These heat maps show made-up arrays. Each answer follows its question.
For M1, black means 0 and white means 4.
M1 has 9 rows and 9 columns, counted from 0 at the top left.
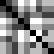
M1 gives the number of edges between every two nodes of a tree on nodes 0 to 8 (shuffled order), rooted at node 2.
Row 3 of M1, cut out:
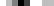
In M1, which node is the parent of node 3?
4
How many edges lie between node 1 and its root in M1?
1
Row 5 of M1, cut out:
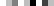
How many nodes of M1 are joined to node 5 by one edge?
1
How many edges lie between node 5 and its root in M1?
2
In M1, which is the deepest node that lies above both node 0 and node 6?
1
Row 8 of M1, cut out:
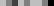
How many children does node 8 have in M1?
0
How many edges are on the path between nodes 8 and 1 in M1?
2
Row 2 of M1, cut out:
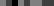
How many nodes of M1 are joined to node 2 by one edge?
4
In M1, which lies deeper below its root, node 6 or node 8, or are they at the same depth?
node 6
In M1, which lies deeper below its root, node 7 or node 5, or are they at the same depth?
node 5
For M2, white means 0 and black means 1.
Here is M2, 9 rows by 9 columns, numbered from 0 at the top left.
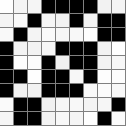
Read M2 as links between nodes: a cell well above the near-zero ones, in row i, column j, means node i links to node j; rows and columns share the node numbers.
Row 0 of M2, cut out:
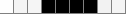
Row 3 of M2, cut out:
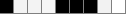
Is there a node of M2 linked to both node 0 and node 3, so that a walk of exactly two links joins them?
yes
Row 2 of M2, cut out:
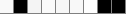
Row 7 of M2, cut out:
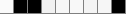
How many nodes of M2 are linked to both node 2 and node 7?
2
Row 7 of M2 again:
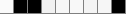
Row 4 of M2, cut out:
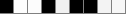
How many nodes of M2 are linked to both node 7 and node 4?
0
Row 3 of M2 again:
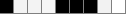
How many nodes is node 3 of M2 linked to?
4
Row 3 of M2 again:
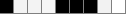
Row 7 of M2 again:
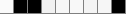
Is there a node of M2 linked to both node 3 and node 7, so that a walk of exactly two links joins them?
no
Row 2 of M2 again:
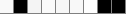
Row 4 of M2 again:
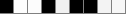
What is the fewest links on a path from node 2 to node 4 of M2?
3
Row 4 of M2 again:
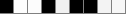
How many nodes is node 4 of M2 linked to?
4
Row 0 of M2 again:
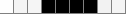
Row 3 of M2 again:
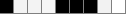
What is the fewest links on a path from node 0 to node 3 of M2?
1
